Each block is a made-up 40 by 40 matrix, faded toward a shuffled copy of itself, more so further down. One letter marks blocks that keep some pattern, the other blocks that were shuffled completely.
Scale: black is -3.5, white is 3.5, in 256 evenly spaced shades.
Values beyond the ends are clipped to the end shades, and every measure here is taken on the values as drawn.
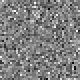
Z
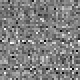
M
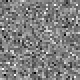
Z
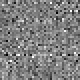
M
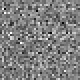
M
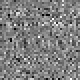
M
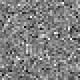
Z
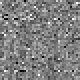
M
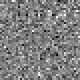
M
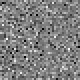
Z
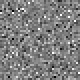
Z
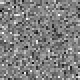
Z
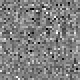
M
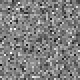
Z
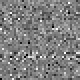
M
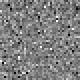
Z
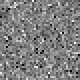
Z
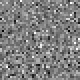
M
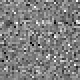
M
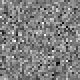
M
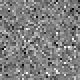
M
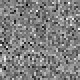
M
